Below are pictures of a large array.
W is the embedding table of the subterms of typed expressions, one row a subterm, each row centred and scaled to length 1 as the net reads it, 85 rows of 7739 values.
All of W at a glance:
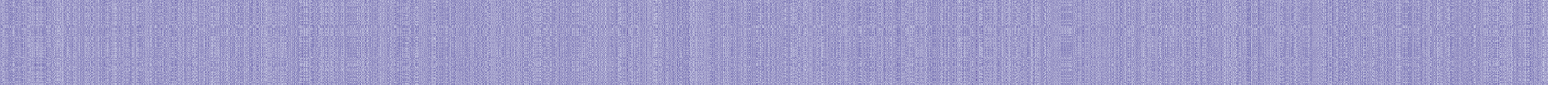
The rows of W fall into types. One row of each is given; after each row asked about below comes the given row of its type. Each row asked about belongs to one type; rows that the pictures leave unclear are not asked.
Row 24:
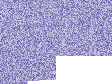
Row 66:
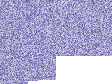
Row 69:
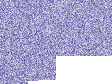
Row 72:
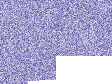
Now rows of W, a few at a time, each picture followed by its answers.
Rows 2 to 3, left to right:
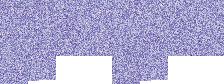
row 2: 69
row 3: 69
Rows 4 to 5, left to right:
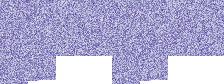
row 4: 66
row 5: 69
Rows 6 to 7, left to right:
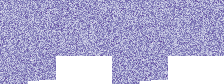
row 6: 72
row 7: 24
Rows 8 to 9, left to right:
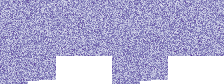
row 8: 66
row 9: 69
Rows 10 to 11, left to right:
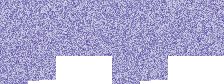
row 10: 24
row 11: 69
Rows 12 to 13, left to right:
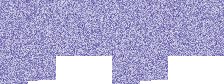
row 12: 66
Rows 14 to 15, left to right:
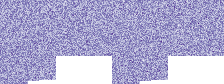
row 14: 24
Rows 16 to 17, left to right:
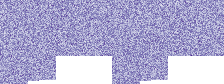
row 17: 69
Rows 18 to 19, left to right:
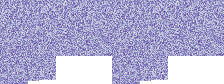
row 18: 24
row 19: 24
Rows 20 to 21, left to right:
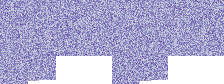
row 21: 24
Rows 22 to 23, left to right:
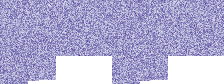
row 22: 69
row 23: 66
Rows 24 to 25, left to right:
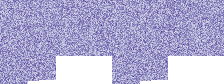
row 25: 72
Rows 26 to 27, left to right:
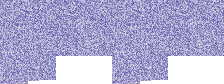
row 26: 72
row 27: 72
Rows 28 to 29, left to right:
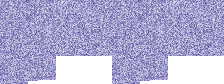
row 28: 66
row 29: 66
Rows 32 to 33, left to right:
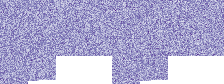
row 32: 69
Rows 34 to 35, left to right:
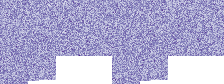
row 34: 69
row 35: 69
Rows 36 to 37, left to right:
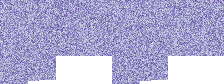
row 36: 72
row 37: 24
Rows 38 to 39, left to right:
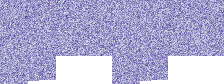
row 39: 72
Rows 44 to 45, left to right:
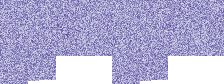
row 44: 72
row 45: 72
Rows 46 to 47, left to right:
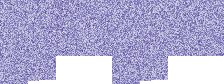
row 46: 72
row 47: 24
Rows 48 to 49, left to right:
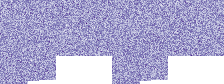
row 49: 69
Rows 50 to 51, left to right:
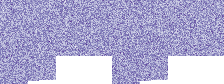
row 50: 24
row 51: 69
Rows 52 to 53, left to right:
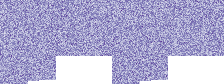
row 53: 24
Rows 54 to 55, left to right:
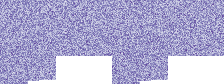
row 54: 24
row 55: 69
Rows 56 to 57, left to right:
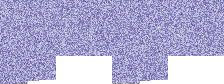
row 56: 24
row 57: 66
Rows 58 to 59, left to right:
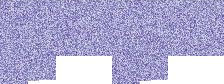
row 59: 69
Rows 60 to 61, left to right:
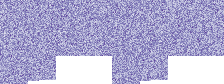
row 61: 69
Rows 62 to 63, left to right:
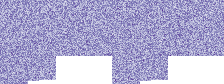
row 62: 24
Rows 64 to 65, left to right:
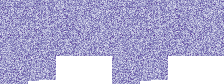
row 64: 69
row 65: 69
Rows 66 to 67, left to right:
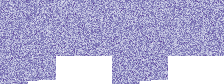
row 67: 24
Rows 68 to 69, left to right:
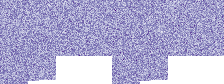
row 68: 69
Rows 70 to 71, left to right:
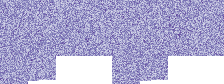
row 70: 69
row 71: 72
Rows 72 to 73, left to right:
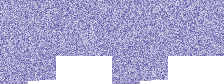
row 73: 24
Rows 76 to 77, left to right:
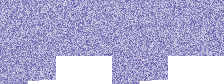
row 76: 24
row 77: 24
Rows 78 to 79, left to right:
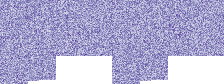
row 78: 66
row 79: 72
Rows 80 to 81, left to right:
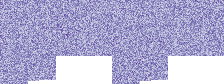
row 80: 72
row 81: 24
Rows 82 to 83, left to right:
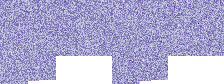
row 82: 72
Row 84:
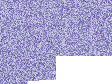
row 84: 24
